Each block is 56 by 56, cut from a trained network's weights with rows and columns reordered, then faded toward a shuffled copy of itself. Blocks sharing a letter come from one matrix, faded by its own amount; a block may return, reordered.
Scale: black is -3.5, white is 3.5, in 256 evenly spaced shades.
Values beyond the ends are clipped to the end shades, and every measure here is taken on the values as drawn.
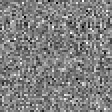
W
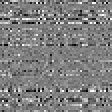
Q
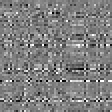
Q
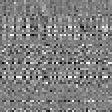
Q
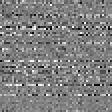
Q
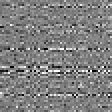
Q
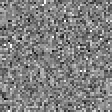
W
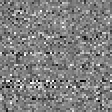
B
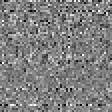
B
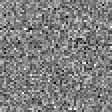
W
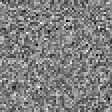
W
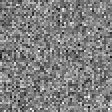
W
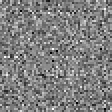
W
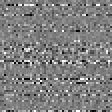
Q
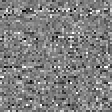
B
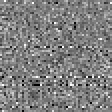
B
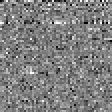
B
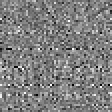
B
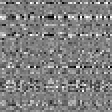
Q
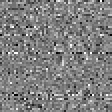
B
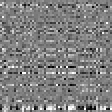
Q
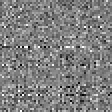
B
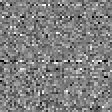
B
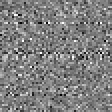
B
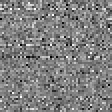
B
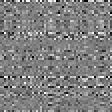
Q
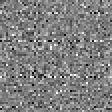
B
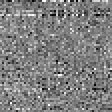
B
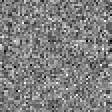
W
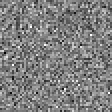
W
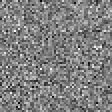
W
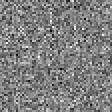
W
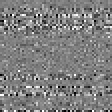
Q
